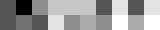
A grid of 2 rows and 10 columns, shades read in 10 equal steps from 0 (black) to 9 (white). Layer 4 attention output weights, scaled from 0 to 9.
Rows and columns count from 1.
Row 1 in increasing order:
0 3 3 3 5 7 7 7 8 8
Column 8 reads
8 9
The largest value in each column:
3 4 5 8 7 7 5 9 6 9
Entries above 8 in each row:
0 2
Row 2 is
3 4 3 8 5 6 5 9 6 9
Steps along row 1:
down up up same same down up down up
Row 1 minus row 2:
0 -4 2 -1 2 1 -2 -1 -3 -1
